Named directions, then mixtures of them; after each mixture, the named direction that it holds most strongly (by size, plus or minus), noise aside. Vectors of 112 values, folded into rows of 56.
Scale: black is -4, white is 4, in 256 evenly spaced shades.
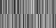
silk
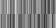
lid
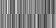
lid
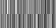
lid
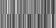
lid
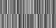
silk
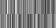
lid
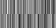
lid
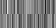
lid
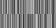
silk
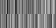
lid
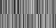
silk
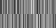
silk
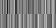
lid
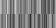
lid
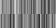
lid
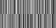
silk
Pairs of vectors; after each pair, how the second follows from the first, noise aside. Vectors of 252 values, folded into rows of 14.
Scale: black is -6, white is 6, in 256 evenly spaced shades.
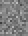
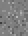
partly zeroed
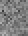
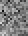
scaled up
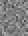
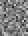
scaled up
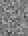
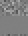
partly zeroed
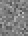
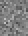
reversed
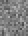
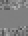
partly zeroed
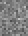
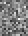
scaled up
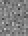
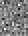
scaled up
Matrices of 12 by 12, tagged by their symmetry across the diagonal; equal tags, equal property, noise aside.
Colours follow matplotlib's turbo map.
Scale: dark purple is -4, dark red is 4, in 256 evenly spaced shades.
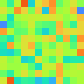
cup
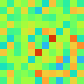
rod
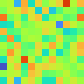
cup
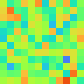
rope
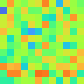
rope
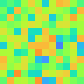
rod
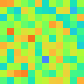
rope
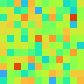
rope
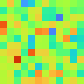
cup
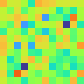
rod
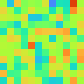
rope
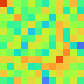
rod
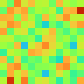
rod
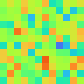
cup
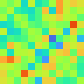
rod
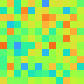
cup
